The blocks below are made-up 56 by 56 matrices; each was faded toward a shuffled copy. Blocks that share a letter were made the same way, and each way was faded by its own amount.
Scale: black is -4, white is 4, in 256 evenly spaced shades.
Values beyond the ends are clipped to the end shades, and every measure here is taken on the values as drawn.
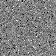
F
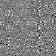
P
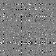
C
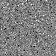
F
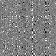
P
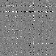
C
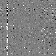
P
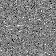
F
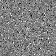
F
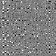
P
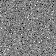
F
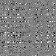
C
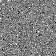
F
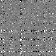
C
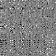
P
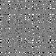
C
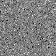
F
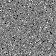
F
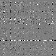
C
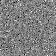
F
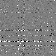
C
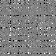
C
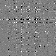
C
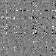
C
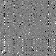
P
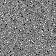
F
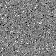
F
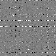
C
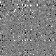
P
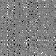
P
